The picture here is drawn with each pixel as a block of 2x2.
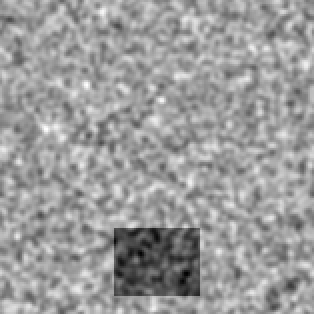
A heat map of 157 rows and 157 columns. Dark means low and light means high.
Histogram: skewed, a long tail of low values. Odd patch: lower, in the bottom middle. Grain: blotchy. Ninth with the lowest average: bottom middle.
